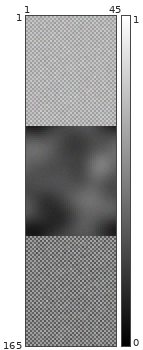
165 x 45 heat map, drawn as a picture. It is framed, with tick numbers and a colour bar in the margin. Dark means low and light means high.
The table splits into 3 rows of 1 panel. Panel 1,1: high, checkered. Panel 2,1: low, smooth. Panel 3,1: middling, checkered, strong in contrast.
